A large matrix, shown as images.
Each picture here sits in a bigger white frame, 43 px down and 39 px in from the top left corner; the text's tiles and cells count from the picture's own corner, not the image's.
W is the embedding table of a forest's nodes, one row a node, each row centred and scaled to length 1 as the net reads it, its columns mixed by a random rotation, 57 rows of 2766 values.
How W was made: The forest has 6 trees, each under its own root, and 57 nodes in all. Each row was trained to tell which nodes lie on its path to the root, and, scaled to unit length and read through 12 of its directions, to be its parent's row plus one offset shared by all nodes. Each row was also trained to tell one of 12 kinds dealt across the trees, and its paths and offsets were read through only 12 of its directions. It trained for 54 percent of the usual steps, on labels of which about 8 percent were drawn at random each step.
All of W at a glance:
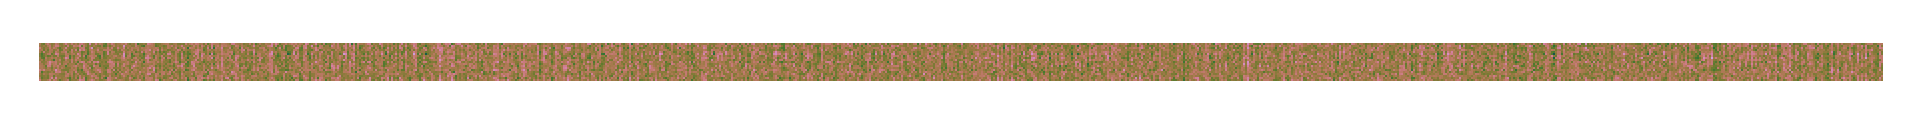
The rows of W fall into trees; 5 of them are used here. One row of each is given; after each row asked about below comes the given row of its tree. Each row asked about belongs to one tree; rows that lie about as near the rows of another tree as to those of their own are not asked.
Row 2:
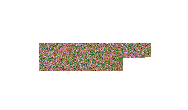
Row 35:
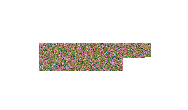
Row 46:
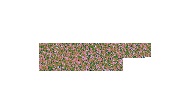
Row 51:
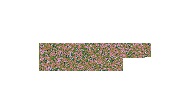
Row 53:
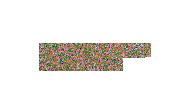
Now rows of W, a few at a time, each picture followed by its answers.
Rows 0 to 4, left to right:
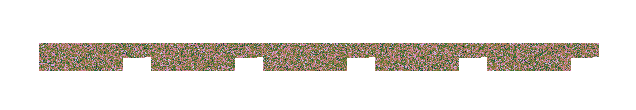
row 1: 2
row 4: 51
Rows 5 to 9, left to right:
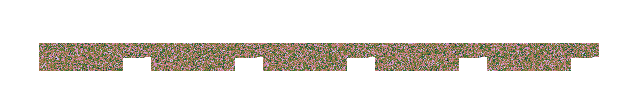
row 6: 51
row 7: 53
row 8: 51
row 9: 51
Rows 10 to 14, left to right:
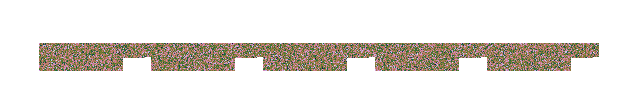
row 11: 46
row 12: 53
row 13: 46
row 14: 51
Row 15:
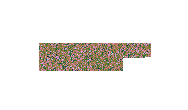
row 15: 53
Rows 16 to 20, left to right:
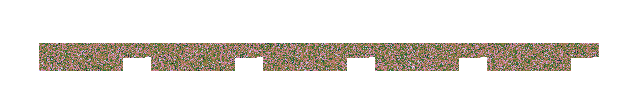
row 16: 53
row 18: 53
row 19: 53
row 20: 51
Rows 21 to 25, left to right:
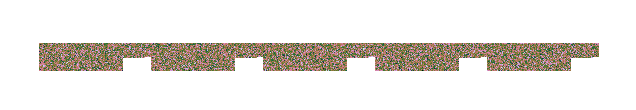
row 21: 53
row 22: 53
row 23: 53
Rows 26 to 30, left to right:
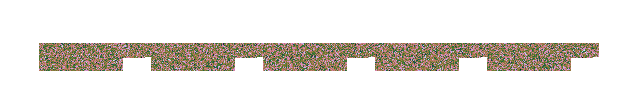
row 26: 46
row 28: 51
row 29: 51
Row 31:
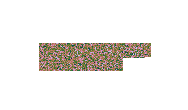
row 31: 53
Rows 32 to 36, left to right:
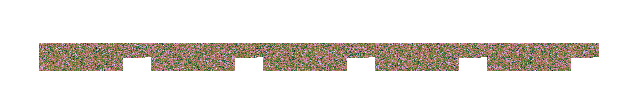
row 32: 35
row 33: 51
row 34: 53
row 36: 35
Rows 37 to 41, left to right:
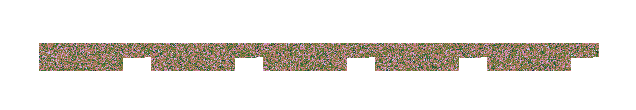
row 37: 2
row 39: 35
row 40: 51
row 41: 35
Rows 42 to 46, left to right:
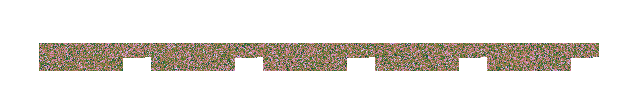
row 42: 2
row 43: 46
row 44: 2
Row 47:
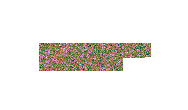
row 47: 2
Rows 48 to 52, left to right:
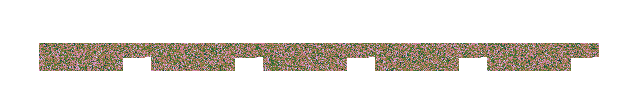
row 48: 53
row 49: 51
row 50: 46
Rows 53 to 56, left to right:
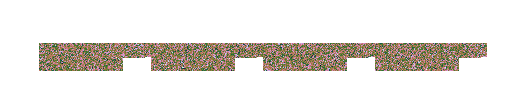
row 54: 51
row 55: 51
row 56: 53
